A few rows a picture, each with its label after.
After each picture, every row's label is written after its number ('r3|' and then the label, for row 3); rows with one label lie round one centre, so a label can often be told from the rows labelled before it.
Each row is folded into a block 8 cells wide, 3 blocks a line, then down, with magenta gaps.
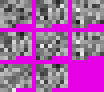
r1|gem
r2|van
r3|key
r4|van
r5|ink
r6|key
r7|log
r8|van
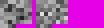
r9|gem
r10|ink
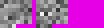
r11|log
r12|ink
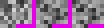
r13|van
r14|gem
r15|gem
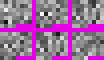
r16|key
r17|ink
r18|van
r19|ink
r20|van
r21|log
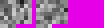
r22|van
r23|log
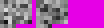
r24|key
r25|gem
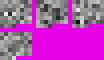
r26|ink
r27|gem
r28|key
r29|log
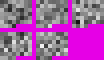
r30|gem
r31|log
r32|key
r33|van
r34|ink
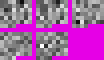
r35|van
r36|van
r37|key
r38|log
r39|ink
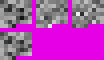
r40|gem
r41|log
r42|ink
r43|gem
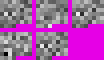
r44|ink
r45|log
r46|ink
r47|key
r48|ink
